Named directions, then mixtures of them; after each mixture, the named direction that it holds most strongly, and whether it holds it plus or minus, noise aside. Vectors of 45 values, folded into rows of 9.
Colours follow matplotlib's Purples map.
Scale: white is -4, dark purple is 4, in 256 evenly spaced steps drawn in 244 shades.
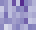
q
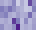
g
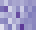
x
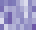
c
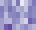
q, minus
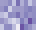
g, minus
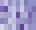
x, plus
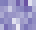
g, minus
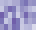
c, minus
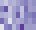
x, plus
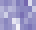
g, minus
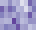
g, plus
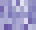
q, minus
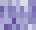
q, minus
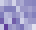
c, minus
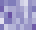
c, plus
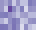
x, minus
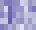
x, minus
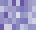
q, plus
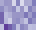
q, minus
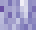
c, plus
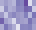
g, minus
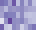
c, plus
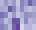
g, plus
